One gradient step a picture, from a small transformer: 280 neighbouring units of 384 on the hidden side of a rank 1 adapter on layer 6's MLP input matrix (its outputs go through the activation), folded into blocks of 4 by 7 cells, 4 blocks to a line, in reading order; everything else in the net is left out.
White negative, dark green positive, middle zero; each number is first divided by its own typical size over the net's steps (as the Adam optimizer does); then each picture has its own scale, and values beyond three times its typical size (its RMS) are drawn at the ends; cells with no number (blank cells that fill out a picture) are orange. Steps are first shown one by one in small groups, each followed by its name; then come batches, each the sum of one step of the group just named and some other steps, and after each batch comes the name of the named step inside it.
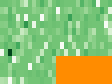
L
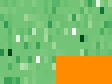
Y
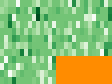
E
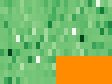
Y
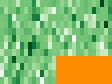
E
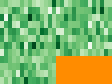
E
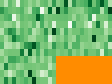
E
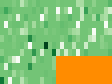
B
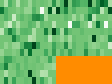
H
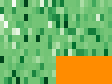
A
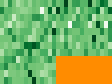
H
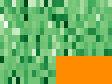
A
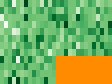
A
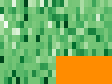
A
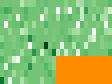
B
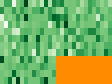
A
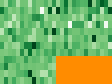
H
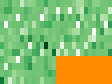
B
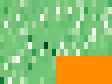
B
